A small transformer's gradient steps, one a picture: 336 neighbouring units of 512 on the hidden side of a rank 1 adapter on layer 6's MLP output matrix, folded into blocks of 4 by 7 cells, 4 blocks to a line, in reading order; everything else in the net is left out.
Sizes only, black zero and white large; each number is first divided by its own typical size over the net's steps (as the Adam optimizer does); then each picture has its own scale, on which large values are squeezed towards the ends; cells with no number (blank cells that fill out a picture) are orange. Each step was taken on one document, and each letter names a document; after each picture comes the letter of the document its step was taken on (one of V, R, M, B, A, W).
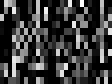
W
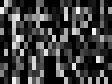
W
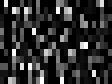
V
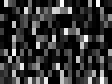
V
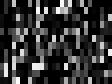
W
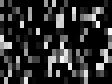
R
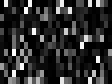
V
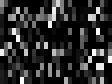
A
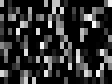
R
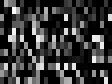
W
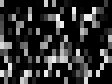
R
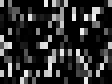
R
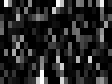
V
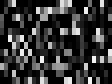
W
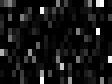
A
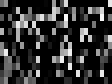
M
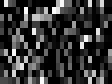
V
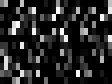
M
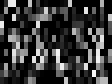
W
